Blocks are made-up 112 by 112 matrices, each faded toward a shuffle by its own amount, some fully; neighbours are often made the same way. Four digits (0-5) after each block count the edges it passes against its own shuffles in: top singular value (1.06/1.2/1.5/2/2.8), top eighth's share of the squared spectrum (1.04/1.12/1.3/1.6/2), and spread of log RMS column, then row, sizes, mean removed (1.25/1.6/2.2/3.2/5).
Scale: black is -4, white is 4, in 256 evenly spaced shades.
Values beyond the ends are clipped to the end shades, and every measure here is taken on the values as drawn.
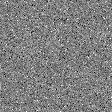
0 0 0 0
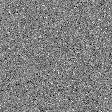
0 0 0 0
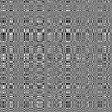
5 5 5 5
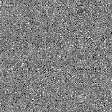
4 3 1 1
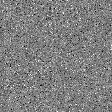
3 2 0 0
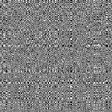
5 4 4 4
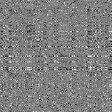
5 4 2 3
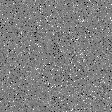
2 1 0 0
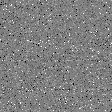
2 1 0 0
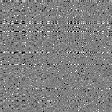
5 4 2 3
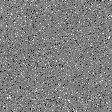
2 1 0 0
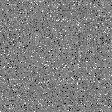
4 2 0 1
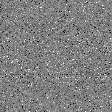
1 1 0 1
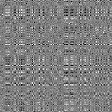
5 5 4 4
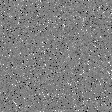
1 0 0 0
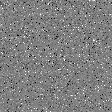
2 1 0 0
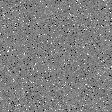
1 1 0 0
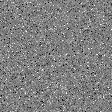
0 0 0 0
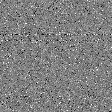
2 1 0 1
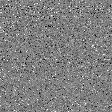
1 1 0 2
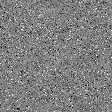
0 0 0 1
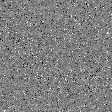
1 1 0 1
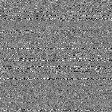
2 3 0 4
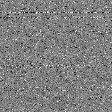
2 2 0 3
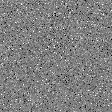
0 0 0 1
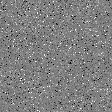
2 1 0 0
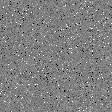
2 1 0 0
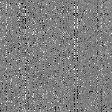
4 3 3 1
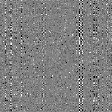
5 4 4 2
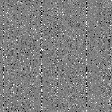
4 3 3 0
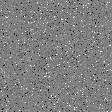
1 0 0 0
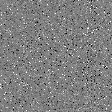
2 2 1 0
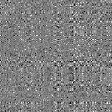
5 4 3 3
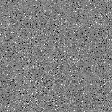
4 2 1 1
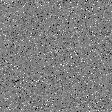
2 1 0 1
